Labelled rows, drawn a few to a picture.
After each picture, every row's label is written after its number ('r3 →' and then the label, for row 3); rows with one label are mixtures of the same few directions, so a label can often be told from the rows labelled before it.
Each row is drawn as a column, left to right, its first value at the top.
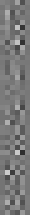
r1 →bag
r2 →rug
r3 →rug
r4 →bag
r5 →bag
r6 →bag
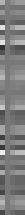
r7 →bag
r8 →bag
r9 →bag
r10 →bag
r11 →bag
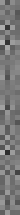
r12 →bag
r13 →bag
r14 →bag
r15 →rug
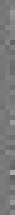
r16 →bag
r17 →bag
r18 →rug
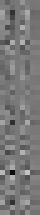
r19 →rug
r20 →bag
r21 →rug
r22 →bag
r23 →bag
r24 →rug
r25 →rug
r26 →rug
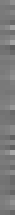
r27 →bag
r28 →bag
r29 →bag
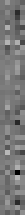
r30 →rug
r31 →bag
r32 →rug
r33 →rug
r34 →bag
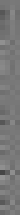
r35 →rug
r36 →rug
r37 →rug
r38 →rug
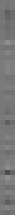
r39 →rug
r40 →rug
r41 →rug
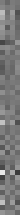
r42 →rug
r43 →bag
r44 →rug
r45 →rug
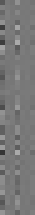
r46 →bag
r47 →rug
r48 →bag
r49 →bag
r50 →bag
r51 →bag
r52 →bag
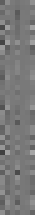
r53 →bag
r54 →bag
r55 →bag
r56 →rug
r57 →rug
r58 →bag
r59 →bag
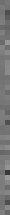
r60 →bag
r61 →rug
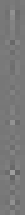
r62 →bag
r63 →rug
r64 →rug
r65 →rug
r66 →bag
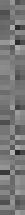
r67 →rug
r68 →rug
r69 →bag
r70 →bag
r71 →bag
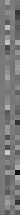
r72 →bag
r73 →bag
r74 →rug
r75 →rug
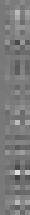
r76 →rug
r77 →bag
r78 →rug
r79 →rug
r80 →bag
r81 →rug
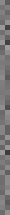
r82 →bag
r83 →bag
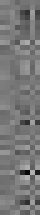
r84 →bag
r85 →bag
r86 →rug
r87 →bag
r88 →rug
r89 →rug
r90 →rug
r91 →rug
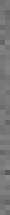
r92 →bag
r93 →rug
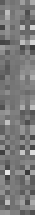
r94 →bag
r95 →rug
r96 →bag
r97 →rug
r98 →bag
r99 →rug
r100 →bag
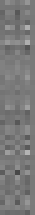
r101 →rug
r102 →bag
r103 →bag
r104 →rug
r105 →bag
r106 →bag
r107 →bag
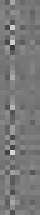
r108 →rug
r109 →bag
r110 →bag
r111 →rug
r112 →bag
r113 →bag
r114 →rug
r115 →bag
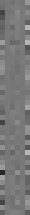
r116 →rug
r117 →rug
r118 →bag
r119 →rug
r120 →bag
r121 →bag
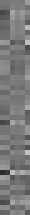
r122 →rug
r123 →rug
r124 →rug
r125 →rug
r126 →rug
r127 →bag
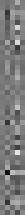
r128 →rug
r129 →rug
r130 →rug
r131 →bag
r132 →rug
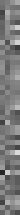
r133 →rug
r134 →rug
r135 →bag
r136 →bag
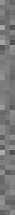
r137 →bag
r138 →rug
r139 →bag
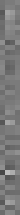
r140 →rug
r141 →rug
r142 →rug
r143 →bag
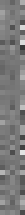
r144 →rug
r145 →rug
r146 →bag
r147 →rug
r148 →bag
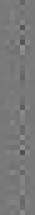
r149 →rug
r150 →bag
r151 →rug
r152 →bag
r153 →bag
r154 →bag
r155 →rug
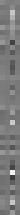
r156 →bag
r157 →bag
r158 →rug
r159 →bag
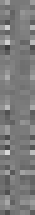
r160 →bag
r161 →bag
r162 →rug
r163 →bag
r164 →rug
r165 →rug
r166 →bag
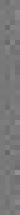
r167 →rug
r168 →bag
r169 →bag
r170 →rug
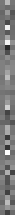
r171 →rug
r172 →bag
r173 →rug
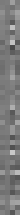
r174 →rug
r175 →bag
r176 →bag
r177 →rug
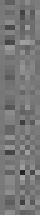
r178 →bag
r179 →bag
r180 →bag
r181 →bag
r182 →rug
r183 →bag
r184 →rug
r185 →rug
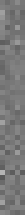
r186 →rug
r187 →bag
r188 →rug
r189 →bag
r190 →rug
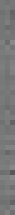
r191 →rug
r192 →bag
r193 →rug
